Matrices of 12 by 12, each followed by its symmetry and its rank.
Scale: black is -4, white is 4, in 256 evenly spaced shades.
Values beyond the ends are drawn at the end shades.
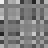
symmetric, rank one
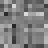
antisymmetric, rank two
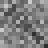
symmetric, full rank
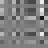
neither, rank one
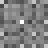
symmetric, rank two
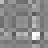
symmetric, rank two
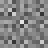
symmetric, rank two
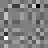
antisymmetric, rank two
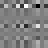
neither, rank one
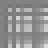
symmetric, rank one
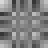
symmetric, rank one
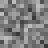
symmetric, full rank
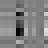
neither, rank one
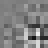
antisymmetric, rank two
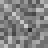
symmetric, full rank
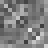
symmetric, full rank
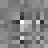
symmetric, rank two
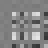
symmetric, rank one
